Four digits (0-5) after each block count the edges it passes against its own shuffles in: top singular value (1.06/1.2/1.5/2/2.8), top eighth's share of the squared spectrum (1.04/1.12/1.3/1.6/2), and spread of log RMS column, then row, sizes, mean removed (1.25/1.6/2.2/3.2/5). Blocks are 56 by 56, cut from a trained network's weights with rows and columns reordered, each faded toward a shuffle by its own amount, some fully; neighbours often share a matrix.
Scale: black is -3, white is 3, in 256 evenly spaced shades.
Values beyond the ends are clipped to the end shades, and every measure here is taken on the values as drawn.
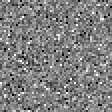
0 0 0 0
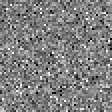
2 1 0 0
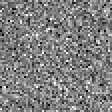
0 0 0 0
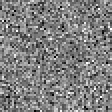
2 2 0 0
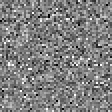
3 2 0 1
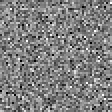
0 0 0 0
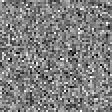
0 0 0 0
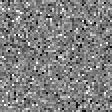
0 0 0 0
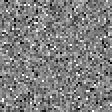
0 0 0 0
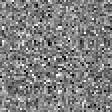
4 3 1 2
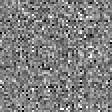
4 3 2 2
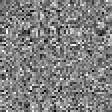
3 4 2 2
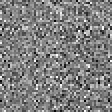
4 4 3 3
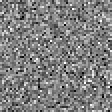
1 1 0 0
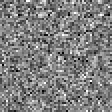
3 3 1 1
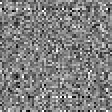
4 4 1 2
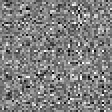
4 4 2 2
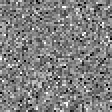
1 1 0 0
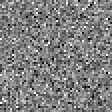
2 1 0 0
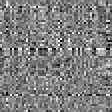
4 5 1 3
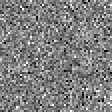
2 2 1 0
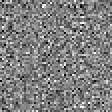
3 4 2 2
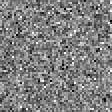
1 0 0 0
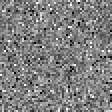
1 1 0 0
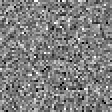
2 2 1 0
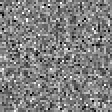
2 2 0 0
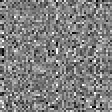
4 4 2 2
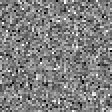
1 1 0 0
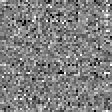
2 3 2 2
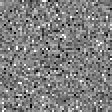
1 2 0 0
